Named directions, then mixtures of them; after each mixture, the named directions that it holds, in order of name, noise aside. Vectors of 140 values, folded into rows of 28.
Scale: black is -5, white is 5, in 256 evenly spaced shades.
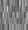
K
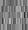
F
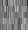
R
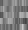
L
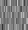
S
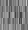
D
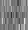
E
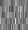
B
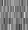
E, F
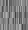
D, F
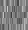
E, K, R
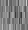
D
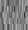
F, K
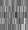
B, E, R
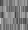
B, D, L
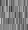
B, D, S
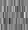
F, K, R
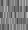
K, L
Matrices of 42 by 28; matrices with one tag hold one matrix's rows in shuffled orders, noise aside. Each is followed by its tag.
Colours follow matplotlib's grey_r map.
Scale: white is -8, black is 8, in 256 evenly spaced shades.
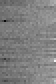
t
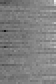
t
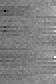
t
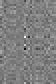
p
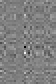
p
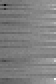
t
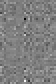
p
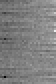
t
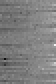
t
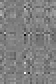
p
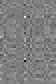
p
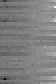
t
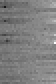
t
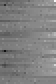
t
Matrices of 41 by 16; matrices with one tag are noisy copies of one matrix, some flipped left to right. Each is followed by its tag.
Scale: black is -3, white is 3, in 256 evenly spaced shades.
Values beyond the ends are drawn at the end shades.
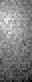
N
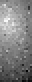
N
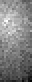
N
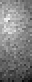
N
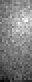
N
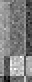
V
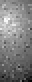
N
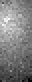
N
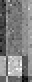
V
